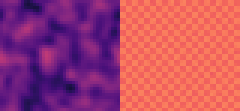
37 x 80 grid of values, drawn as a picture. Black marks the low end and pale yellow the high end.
The table splits into one row of 2 panels. Panel 1,1: low, blotchy. Panel 1,2: high, checkered, faint in contrast.
